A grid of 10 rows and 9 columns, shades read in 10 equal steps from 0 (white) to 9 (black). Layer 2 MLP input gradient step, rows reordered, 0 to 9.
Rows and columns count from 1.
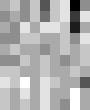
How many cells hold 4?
13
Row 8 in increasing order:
0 1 1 2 2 3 3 3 6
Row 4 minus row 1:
1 2 -2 0 -3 1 1 -5 -3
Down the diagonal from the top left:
3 3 1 2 4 3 3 3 3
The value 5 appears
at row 2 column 5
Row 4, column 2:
4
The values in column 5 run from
1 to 6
